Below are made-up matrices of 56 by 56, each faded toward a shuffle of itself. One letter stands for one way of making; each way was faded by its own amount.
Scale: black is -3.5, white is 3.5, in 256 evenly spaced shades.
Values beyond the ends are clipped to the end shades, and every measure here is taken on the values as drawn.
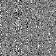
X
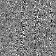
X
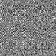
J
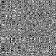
J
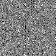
X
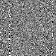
X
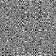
J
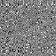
J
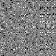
J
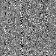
X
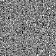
X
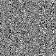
X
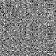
J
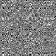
J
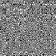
J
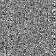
X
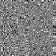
J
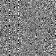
X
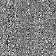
X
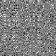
J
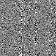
X
